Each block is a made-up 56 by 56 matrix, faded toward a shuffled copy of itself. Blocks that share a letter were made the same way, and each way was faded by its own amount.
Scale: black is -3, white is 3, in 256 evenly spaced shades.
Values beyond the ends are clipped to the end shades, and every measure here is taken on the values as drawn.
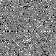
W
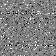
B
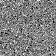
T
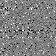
W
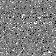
W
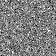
T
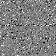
W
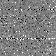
B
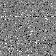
B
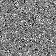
T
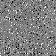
W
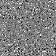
B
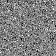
T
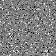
W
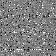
W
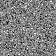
T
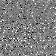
B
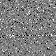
B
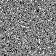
T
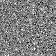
T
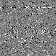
B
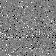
W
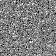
T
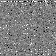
B
